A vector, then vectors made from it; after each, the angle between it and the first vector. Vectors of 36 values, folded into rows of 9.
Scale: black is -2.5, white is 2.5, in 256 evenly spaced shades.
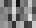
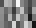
nearly opposite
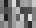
partly aligned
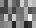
partly aligned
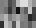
orthogonal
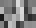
partly opposed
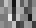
nearly opposite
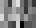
orthogonal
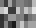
orthogonal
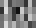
orthogonal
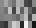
partly opposed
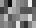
partly aligned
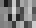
nearly parallel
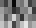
orthogonal
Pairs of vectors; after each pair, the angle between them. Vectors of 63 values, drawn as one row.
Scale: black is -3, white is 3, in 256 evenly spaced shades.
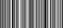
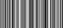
nearly parallel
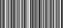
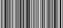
nearly opposite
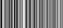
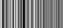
nearly opposite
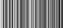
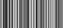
partly aligned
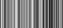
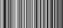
partly aligned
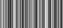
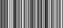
nearly opposite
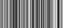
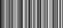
partly opposed
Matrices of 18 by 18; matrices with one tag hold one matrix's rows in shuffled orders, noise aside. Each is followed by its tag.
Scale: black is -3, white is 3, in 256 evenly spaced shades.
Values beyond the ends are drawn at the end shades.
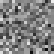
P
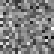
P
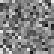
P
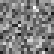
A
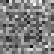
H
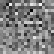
H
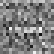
H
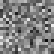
P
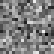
A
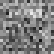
H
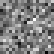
A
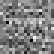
H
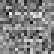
H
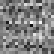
H
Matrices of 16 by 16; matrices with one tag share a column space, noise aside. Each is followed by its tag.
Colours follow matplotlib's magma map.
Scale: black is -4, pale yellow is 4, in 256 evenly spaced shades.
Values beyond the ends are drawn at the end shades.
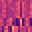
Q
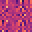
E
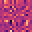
E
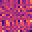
E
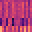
Q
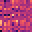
E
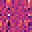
E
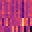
Q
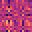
E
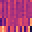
Q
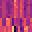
Q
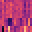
Q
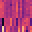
Q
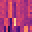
Q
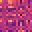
E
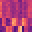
Q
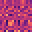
E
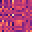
E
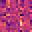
E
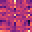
E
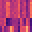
Q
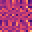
E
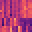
Q
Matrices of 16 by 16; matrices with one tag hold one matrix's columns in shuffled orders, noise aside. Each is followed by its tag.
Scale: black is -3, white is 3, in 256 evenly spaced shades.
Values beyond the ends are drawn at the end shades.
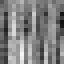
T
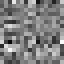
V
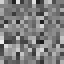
V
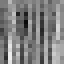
T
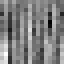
T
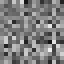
V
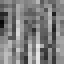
T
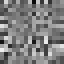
V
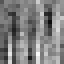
T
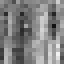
T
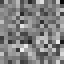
V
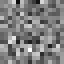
V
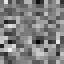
V
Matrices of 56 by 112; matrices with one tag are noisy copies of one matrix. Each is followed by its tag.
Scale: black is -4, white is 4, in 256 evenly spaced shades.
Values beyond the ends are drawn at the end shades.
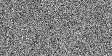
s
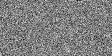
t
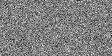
t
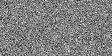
t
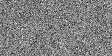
s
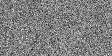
s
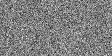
s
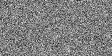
t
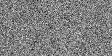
s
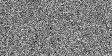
s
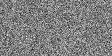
s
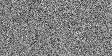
s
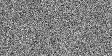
s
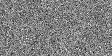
s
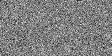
t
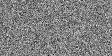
s
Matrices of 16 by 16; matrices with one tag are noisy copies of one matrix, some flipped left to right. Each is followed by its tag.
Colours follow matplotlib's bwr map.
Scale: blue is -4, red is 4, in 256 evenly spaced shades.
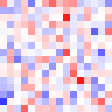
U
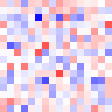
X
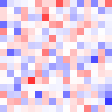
U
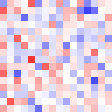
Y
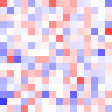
U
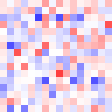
X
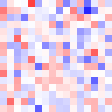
Y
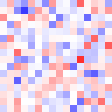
Y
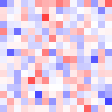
U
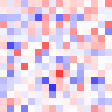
X
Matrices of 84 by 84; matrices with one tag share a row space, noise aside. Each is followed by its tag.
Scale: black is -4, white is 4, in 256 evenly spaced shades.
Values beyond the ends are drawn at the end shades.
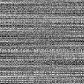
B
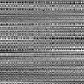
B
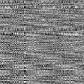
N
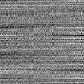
B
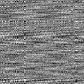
N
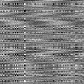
N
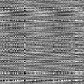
N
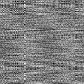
N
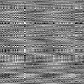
N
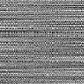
B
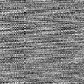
N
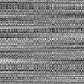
B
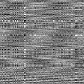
N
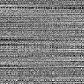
B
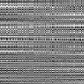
B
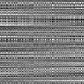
B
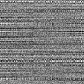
B
